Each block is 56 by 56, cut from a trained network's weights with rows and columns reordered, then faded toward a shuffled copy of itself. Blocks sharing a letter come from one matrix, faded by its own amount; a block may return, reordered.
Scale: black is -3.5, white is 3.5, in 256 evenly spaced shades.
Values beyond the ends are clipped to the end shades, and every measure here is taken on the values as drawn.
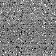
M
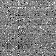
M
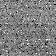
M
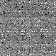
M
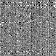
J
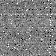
M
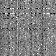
J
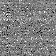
M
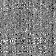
J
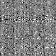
J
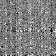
J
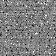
M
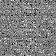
M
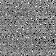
M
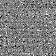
M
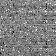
M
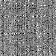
J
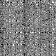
J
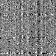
J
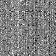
J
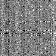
J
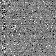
M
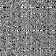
J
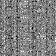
J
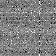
M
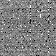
M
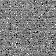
M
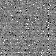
M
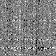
J
